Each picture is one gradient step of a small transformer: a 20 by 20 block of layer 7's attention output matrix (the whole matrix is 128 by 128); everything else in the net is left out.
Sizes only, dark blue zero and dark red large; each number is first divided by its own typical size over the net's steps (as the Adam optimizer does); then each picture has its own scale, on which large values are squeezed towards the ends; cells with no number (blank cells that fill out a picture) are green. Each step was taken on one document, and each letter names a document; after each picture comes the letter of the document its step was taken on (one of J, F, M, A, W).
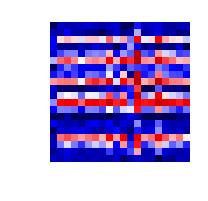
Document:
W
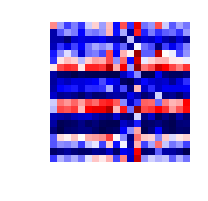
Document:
W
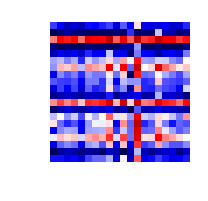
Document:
W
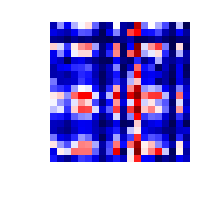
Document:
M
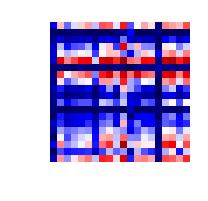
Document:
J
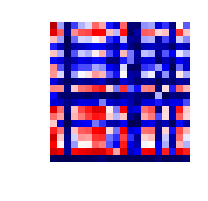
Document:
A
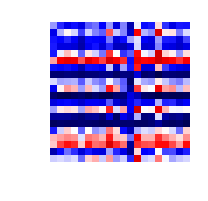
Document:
W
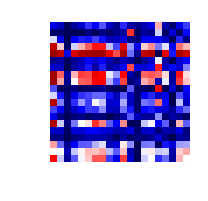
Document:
A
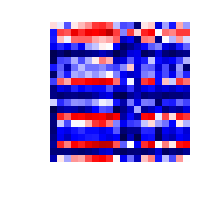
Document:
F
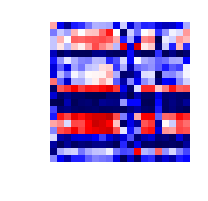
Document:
F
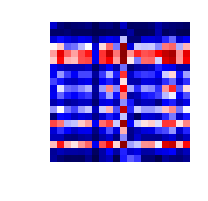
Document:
J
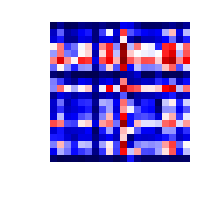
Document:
J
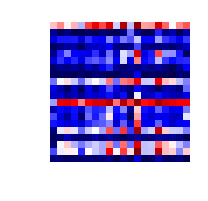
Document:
W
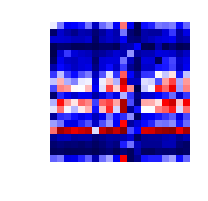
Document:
J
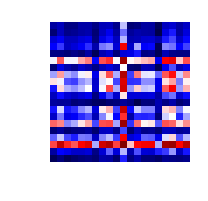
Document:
J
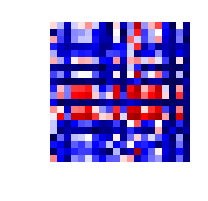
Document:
M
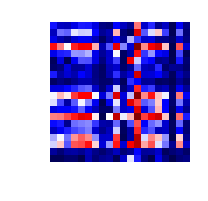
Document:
M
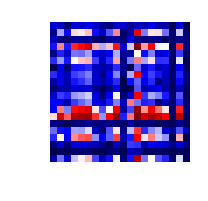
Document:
M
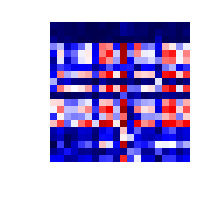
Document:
J
